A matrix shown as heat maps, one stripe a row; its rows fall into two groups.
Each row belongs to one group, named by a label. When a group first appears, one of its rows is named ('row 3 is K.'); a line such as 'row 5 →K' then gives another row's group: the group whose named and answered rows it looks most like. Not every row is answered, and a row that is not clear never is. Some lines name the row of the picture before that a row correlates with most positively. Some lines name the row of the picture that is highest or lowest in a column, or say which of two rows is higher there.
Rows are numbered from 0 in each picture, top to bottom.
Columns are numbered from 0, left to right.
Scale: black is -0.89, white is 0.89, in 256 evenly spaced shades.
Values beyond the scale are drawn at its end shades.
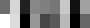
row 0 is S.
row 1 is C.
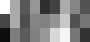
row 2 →S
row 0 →C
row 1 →S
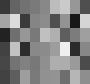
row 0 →S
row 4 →S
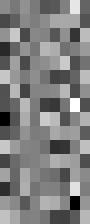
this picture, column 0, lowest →8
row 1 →S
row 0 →C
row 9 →S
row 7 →C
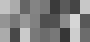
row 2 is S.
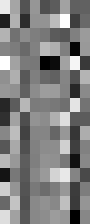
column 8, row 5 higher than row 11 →Yes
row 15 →C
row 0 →C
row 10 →S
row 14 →S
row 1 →S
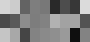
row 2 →C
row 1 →S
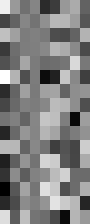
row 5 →C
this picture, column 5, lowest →5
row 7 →S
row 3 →S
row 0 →C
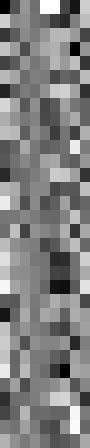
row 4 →S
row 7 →C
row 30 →C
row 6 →S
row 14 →C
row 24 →C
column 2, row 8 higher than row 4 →No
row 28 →S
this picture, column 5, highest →0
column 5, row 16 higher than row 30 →Yes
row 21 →S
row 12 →S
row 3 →C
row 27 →S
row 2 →S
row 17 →C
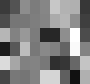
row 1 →S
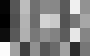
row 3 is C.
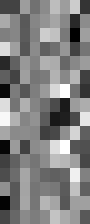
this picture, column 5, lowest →8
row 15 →S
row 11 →S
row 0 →S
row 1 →C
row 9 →C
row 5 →S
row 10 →S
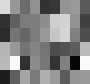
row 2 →S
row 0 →C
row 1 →S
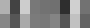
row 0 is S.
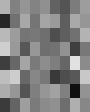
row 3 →C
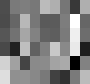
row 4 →C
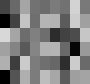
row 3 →C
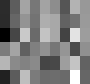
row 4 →C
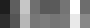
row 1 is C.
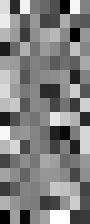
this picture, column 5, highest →15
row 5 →C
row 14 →C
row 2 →C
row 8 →S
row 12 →C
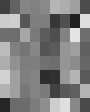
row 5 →C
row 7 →S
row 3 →C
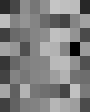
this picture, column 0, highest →1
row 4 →S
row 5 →S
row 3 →C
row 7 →S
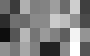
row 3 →C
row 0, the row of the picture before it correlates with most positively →0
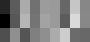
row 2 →S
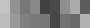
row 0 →C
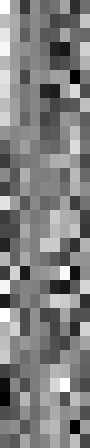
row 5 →C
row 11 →S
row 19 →S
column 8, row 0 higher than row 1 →No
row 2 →C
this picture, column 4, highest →17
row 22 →C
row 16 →S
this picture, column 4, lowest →6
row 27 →S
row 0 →C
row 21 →S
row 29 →S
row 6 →C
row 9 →C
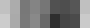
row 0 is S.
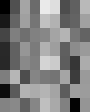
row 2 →S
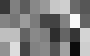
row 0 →S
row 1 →C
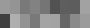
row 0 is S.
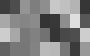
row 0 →S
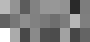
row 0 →C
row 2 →C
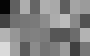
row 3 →C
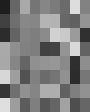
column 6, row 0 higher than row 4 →No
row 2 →S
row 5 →C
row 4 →C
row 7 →C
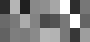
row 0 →S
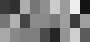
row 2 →C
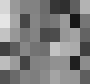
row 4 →C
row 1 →C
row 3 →S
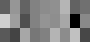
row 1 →C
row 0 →S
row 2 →S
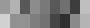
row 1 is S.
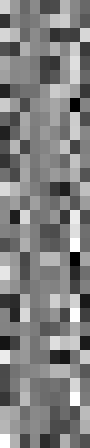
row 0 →C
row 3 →S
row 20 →C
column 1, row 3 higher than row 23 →No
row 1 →S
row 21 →S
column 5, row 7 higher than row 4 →Yes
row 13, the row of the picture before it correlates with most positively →1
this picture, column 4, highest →18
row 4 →C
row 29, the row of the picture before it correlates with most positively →0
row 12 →S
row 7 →C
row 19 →C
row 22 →S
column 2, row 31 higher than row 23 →No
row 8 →S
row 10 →S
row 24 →S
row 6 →S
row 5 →C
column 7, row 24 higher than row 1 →Yes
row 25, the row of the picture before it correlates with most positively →1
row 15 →S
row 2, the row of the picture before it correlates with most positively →0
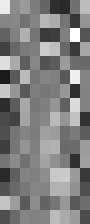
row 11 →C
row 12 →S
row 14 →C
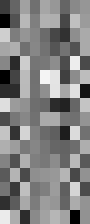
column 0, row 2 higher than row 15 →No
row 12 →S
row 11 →S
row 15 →C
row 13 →S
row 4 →S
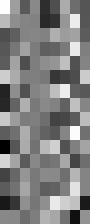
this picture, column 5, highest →14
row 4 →S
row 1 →C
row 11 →C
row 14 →S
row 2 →S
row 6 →S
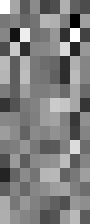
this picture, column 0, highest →0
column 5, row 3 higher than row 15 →Yes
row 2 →S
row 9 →C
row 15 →C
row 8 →C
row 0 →C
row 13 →S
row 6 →S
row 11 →S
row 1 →C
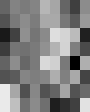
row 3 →S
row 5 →S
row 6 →C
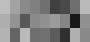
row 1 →C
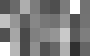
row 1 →C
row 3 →C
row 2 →S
